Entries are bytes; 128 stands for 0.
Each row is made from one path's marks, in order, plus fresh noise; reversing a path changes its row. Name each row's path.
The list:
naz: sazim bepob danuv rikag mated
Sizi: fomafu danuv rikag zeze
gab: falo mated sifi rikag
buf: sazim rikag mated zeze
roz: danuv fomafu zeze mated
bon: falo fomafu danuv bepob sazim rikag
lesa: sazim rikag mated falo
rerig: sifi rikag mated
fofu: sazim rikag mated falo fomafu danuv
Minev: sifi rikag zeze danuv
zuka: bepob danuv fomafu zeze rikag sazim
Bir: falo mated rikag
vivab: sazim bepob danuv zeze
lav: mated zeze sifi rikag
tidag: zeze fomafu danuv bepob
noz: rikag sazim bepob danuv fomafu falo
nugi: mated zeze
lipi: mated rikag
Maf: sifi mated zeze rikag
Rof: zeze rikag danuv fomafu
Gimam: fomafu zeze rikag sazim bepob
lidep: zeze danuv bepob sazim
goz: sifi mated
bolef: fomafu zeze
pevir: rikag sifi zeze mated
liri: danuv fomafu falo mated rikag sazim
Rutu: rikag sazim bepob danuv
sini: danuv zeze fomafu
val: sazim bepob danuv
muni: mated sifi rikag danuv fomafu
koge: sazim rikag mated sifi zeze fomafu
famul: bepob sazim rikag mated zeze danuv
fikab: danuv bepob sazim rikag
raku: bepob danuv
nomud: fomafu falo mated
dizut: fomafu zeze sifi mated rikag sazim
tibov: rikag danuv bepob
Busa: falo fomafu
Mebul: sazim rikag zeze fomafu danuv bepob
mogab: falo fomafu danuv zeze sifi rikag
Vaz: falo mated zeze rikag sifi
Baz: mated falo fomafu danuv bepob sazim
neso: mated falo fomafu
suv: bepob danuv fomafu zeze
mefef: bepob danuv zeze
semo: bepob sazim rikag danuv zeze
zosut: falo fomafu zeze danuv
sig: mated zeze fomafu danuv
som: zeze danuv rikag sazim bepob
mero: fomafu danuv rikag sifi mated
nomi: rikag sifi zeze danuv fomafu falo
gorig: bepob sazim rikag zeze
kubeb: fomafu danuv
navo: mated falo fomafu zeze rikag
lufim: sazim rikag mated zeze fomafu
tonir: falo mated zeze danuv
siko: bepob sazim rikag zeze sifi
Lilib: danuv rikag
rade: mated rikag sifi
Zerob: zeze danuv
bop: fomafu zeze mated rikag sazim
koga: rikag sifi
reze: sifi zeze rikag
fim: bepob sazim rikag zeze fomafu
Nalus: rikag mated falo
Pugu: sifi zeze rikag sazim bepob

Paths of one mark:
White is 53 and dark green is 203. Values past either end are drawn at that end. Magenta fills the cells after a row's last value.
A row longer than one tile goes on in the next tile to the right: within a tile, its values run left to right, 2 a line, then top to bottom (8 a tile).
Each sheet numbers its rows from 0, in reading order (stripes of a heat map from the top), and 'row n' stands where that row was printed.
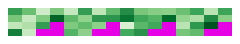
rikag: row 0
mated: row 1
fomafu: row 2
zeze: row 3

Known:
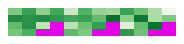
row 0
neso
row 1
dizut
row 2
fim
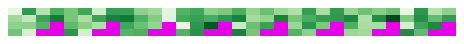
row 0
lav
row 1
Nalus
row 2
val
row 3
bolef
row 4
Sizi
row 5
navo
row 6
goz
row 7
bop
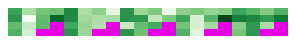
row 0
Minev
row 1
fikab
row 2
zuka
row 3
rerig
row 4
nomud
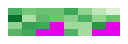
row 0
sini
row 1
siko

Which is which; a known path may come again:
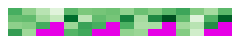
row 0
semo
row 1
sini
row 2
goz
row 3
reze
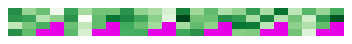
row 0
zuka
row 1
Minev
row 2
val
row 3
kubeb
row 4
tonir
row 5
Maf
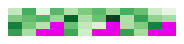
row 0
lesa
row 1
muni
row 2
gorig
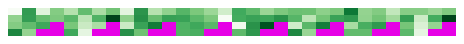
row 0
lufim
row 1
rade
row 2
bop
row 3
vivab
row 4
bolef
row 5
Rof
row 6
mefef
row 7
rerig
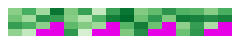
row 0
Vaz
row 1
Nalus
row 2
zosut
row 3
nomud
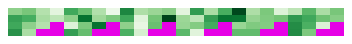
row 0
naz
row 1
fim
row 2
koga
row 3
lav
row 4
raku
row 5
fofu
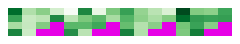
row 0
tibov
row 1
buf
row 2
Rutu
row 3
Busa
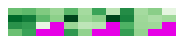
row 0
Baz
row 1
mero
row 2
fikab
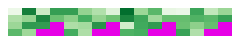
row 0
nugi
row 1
siko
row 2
suv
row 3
koge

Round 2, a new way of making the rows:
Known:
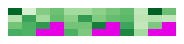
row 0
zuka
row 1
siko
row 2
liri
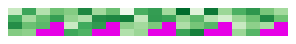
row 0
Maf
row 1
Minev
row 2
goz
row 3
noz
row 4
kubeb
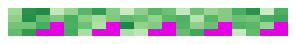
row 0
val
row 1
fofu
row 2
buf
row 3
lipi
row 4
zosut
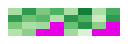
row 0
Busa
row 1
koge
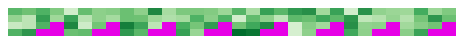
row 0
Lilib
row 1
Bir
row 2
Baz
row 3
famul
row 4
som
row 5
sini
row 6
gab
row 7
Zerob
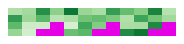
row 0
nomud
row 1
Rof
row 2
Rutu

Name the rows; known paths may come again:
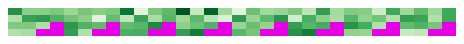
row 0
mefef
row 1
dizut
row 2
zuka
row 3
noz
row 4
rade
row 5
lidep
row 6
navo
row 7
lufim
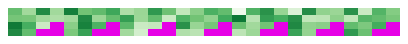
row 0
Baz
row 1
Mebul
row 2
nomud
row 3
buf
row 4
goz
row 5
gab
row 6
semo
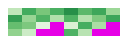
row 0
neso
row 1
mero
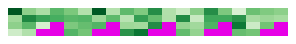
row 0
suv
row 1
naz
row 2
Rutu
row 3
rerig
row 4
Bir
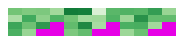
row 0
famul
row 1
mogab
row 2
vivab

